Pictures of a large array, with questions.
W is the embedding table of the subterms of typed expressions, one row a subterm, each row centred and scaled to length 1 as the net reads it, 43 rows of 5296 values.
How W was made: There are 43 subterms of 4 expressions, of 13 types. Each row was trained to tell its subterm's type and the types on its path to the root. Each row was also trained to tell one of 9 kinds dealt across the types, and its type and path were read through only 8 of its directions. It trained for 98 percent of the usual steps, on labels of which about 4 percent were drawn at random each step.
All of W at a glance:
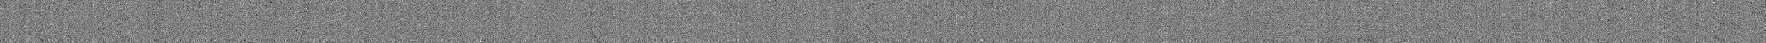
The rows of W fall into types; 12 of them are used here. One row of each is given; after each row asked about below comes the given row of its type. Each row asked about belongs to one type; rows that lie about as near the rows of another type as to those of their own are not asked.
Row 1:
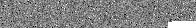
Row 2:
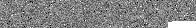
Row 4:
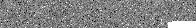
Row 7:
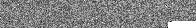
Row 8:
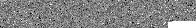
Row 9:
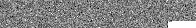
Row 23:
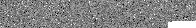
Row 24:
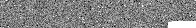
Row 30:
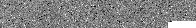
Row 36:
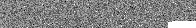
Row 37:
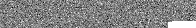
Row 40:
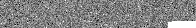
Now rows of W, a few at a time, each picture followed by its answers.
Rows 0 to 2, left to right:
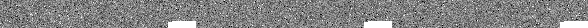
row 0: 23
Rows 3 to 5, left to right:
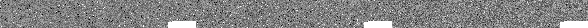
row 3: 37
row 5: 23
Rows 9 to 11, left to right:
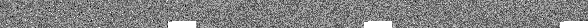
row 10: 1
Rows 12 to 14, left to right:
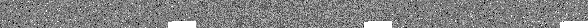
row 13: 7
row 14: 4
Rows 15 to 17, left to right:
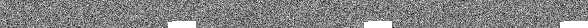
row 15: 2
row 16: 4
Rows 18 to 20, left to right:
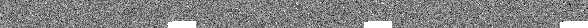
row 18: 4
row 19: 36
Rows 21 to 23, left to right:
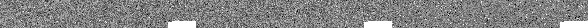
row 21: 36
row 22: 9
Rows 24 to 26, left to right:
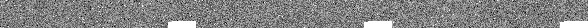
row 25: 23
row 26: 36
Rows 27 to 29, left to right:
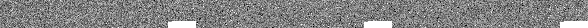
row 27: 7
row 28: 23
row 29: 40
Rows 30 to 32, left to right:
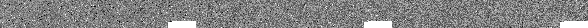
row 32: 4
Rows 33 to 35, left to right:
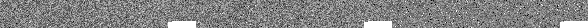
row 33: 7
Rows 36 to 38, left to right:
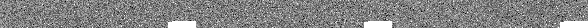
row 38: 1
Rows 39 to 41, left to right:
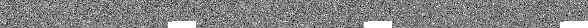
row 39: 40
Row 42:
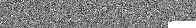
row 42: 7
